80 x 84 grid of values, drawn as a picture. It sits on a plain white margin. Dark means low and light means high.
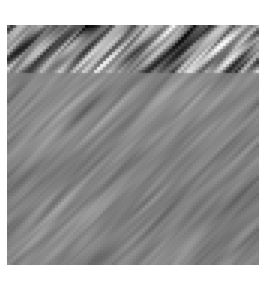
Histogram: heavy tails on both sides. Grain: diagonal, up to the right. Slope: none. Seam: horizontal, 20% of the way down, the bottom part calmer.
